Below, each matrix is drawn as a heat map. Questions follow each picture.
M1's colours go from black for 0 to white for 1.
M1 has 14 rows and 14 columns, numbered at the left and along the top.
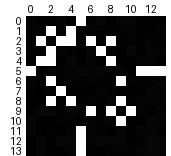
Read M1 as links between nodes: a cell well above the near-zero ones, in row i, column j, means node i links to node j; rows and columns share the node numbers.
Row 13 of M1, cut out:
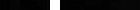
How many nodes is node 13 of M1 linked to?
1
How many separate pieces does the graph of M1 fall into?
2
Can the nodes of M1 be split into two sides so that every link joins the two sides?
no
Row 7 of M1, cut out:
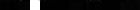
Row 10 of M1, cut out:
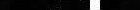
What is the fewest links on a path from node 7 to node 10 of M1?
5
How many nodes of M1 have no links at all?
0
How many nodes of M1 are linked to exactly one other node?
6
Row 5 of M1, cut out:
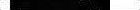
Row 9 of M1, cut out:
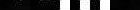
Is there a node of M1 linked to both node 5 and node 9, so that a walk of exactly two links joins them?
no
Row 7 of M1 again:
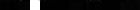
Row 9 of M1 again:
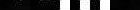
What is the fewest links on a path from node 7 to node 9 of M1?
4
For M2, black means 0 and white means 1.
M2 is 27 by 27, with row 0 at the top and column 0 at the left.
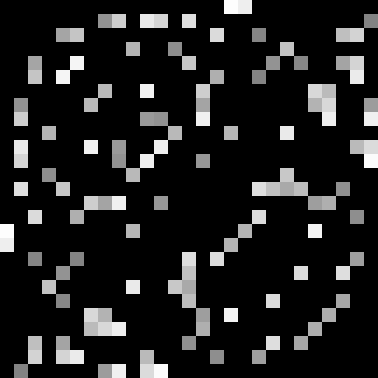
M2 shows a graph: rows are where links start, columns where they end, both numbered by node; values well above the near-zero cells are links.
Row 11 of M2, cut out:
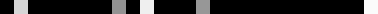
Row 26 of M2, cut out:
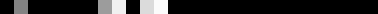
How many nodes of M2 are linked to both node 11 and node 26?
3
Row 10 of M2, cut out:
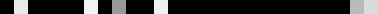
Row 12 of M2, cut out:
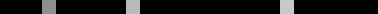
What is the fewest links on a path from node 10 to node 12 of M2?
4
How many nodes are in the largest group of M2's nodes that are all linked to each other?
5
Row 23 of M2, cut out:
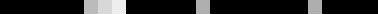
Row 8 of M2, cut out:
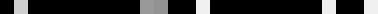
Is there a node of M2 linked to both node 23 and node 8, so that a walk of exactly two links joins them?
yes
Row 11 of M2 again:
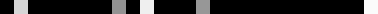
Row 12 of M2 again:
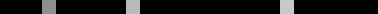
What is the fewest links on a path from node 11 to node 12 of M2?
4
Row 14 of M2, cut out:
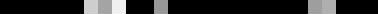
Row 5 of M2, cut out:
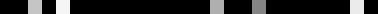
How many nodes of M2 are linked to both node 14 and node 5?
0
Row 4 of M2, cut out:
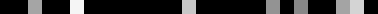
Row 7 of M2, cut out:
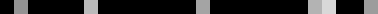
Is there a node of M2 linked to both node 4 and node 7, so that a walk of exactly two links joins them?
no
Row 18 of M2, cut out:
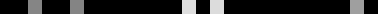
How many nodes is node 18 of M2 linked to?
5
